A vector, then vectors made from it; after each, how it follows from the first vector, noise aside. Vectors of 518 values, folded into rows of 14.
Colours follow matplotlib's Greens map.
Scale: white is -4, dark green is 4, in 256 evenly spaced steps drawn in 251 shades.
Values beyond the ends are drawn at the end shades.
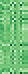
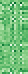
negated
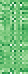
negated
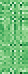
copied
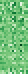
sign-scrambled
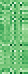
copied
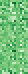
sign-scrambled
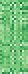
negated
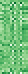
negated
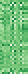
negated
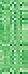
copied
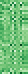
copied
